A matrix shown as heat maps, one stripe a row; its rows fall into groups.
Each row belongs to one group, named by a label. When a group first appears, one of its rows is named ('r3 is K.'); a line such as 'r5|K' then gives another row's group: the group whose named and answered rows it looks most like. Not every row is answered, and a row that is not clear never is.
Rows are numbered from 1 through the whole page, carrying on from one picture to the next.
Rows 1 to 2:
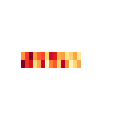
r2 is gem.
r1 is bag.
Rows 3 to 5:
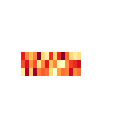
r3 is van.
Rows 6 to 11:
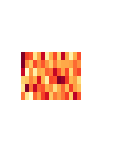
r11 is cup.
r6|gem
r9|van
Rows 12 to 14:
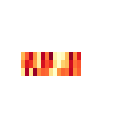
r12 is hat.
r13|hat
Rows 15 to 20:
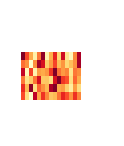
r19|bag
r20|cup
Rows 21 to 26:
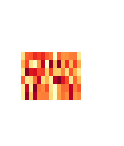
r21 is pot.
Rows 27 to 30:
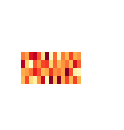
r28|cup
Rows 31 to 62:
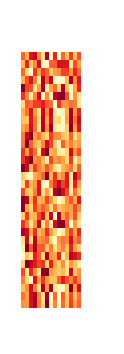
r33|cup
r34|hat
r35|gem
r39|hat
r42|hat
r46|cup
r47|van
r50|cup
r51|pot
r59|cup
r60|hat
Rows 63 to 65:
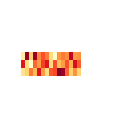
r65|van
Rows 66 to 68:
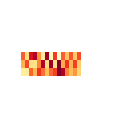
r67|pot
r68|van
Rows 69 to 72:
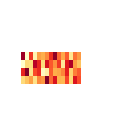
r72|cup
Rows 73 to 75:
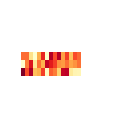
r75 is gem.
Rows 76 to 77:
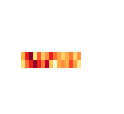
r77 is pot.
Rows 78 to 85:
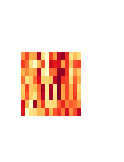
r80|van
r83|pot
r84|cup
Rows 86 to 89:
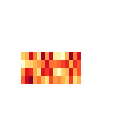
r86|hat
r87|cup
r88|hat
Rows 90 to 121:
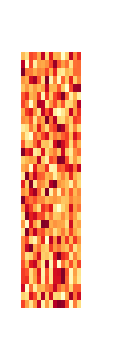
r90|hat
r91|bag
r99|van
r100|cup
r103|van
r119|bag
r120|hat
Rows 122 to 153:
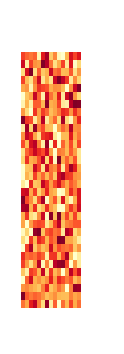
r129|cup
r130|gem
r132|hat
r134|pot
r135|pot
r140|gem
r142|pot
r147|gem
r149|hat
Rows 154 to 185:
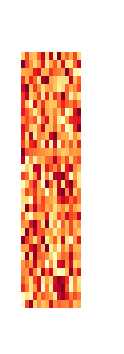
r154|pot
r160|cup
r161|gem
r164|bag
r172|cup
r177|gem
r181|hat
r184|cup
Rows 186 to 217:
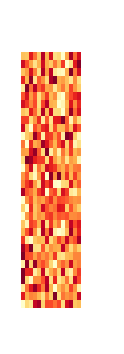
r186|hat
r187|gem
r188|hat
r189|bag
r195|cup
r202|hat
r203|gem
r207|hat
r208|hat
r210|gem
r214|cup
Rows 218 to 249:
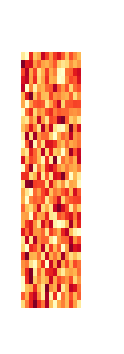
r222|bag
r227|hat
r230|hat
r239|hat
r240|gem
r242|hat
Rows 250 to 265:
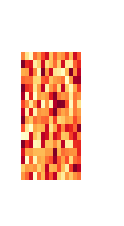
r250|cup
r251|gem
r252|hat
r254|gem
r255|bag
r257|bag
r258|cup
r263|bag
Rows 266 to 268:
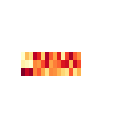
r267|cup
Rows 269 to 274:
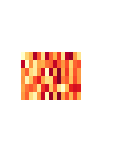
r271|pot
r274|pot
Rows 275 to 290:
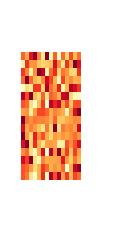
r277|gem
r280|gem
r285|cup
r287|pot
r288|gem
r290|pot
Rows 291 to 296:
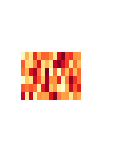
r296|bag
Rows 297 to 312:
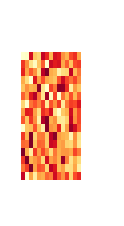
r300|cup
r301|van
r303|hat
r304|hat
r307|bag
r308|bag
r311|bag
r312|bag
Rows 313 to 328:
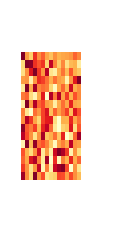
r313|cup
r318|pot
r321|hat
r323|gem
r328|cup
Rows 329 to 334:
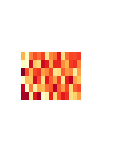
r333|bag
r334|van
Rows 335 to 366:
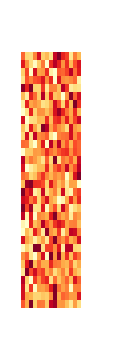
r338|pot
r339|gem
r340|hat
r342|van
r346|pot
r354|gem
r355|bag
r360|pot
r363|cup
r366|bag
